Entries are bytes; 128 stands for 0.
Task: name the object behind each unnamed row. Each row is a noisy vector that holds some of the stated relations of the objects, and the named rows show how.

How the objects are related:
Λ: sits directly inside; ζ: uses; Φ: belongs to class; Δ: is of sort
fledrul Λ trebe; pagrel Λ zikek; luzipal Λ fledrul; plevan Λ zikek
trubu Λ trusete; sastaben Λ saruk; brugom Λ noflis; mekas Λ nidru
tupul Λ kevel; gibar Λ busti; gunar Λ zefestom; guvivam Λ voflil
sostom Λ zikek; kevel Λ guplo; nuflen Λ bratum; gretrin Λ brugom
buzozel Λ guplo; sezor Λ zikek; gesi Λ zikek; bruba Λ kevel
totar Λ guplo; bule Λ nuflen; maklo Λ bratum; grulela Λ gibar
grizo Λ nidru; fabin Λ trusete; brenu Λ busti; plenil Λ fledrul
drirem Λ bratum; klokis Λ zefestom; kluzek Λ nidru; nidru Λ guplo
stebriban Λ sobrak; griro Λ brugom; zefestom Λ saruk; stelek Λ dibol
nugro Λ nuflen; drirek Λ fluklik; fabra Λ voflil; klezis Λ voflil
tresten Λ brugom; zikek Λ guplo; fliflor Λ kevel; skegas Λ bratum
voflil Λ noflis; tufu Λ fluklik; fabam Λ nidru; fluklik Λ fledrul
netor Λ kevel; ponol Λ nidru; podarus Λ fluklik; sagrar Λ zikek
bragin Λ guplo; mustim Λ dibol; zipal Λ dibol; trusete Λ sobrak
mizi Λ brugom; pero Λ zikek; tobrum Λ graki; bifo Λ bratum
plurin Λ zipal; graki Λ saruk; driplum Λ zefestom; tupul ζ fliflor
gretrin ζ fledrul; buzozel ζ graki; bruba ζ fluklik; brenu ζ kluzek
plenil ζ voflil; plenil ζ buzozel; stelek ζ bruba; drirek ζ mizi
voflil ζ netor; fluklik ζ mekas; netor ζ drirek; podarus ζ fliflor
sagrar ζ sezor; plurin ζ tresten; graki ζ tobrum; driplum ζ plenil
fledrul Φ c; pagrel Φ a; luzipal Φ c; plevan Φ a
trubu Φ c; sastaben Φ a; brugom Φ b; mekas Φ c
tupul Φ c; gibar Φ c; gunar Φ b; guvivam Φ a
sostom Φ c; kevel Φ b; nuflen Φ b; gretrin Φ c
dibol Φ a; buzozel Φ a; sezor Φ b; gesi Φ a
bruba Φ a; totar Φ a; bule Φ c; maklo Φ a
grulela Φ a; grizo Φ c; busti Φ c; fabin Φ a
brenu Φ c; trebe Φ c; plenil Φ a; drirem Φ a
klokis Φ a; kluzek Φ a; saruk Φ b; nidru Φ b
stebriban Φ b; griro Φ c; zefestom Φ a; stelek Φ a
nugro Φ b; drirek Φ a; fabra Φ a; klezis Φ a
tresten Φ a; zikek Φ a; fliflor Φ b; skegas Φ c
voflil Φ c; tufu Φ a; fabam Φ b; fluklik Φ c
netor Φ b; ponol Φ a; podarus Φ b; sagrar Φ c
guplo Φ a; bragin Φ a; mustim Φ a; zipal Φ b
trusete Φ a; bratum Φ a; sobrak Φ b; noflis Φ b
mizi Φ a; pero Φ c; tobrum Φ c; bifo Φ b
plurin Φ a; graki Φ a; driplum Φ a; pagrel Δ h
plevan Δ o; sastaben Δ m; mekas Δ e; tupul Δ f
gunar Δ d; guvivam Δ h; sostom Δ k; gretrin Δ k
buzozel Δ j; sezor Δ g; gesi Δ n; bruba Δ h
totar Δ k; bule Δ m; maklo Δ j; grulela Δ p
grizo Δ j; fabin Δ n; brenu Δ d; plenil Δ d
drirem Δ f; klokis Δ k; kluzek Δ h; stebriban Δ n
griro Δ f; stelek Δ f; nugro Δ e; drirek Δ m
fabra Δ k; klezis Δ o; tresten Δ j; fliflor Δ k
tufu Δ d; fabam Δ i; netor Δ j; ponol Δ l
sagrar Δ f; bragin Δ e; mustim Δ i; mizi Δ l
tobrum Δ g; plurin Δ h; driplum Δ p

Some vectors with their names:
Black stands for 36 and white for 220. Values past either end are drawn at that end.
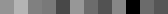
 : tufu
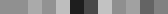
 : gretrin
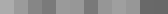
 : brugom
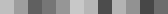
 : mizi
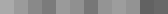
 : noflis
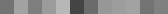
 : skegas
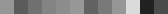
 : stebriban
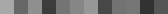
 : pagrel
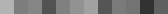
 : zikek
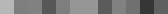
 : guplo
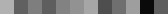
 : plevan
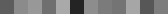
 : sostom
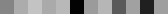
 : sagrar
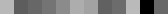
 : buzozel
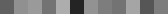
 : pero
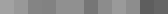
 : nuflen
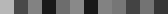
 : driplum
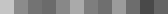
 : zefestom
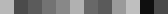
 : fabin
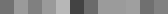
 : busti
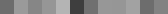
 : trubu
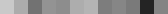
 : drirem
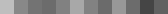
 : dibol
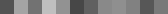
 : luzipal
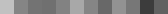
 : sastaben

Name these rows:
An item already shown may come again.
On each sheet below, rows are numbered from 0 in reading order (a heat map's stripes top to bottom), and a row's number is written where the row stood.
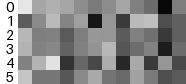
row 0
stelek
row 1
mekas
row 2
guplo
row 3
ponol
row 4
sezor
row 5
guvivam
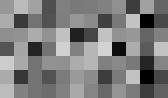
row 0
gunar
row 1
gesi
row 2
gretrin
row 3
tupul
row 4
drirem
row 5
gesi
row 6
sastaben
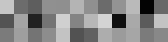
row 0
maklo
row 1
tupul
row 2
voflil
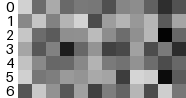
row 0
plurin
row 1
griro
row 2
maklo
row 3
grulela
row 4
graki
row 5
tresten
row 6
tobrum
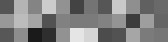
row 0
fledrul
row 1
gunar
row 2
fliflor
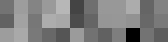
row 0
bule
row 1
trebe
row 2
plenil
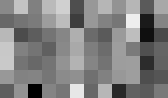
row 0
griro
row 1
grizo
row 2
fabin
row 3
fabra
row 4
klezis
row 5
nugro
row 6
podarus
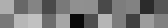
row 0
bragin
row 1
brenu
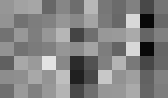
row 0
fabam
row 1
netor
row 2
bule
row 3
netor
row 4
fluklik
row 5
gretrin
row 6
bule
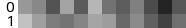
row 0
drirek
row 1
mustim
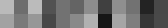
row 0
bruba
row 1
kluzek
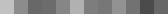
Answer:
graki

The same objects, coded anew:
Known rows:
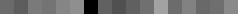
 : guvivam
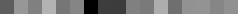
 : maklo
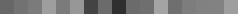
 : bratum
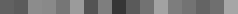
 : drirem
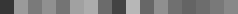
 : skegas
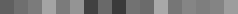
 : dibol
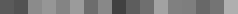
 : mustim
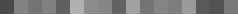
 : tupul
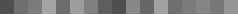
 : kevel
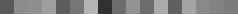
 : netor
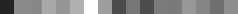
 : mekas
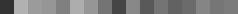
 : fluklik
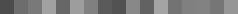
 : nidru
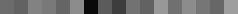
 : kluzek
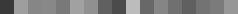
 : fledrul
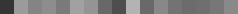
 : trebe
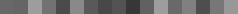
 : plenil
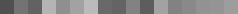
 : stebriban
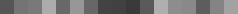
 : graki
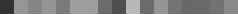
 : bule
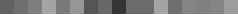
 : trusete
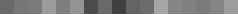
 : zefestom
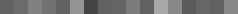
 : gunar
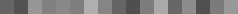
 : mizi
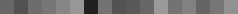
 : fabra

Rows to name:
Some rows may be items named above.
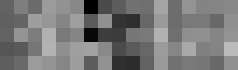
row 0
klezis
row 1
stelek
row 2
maklo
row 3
bragin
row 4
stelek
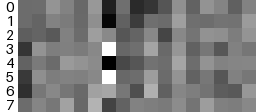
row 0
bruba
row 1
plurin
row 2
sezor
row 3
voflil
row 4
klezis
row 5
voflil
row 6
sagrar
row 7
podarus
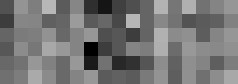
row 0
buzozel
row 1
brenu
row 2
driplum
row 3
tresten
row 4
bruba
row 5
drirek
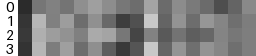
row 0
griro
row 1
grizo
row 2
fluklik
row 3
grizo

